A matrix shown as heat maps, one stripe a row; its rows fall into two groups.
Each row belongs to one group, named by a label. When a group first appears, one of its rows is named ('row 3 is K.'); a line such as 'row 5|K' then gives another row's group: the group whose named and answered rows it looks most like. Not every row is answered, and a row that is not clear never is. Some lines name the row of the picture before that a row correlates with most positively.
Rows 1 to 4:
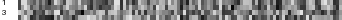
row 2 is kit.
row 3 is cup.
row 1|kit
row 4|kit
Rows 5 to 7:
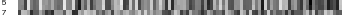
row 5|cup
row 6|cup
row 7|kit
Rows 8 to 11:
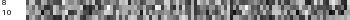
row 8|kit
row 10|cup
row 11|kit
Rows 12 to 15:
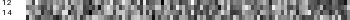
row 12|cup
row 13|cup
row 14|cup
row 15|kit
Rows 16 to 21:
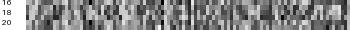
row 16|cup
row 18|kit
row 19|kit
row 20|cup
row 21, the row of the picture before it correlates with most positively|13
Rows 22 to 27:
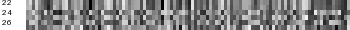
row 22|cup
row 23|cup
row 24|kit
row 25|cup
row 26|kit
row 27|cup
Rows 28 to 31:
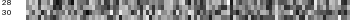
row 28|kit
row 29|kit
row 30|cup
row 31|kit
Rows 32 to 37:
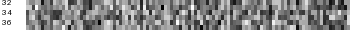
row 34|kit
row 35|kit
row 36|cup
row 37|cup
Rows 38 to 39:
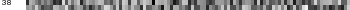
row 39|cup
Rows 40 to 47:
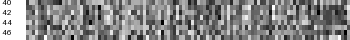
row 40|kit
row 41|cup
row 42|cup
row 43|cup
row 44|cup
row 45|kit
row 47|kit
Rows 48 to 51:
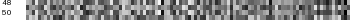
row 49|kit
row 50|cup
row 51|kit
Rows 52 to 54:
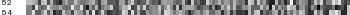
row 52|kit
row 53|cup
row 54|kit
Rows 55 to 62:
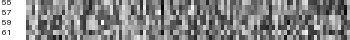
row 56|cup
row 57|cup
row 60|kit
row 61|cup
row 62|kit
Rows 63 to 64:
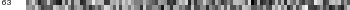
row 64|cup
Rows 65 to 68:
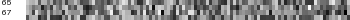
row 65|kit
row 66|cup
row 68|kit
